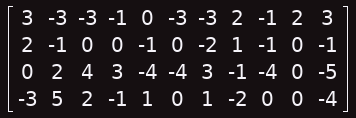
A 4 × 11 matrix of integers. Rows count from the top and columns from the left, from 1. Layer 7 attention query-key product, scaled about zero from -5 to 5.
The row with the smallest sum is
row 3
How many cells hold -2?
2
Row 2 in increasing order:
-2 -1 -1 -1 -1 0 0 0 0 1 2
